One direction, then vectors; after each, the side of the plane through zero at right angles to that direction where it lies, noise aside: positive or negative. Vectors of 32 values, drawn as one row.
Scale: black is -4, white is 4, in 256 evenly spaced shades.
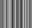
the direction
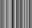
positive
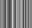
negative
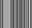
positive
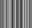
positive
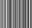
negative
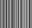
positive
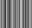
negative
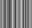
negative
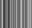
negative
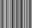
positive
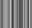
positive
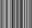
positive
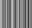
negative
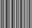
positive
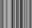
positive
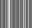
positive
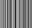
negative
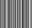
negative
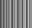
positive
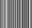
negative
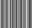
positive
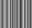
positive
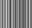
negative
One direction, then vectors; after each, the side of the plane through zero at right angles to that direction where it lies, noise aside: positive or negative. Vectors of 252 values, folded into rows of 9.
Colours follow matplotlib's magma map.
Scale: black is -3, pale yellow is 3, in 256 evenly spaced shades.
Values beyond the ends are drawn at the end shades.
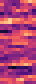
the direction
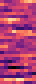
positive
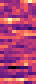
positive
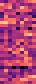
positive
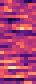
negative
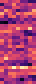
negative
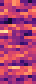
negative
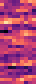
positive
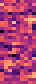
positive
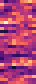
positive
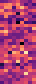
negative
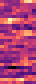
positive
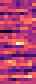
positive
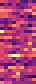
negative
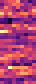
negative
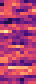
negative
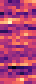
positive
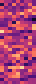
negative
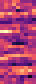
negative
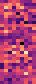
negative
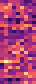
negative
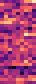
positive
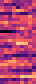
positive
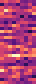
negative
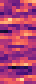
positive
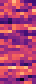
negative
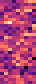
positive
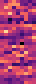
negative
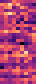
negative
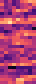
positive
